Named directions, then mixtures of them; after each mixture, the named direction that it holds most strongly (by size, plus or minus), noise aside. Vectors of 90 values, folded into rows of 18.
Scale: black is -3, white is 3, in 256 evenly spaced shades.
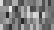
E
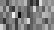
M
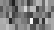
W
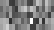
W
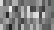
E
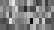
W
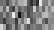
M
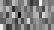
M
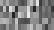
M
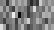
M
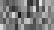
M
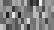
M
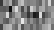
E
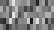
W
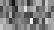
W
